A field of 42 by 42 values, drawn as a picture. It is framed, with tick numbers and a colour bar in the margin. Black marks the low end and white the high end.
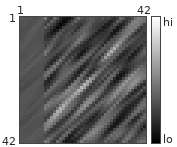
The left part is calmer, up to a seam about 20% of the way across. The halves do not mirror each other. No single row or column stands out from its neighbours. Streaks slant up to the right. On average the colour sits 30% of the way up the scale.
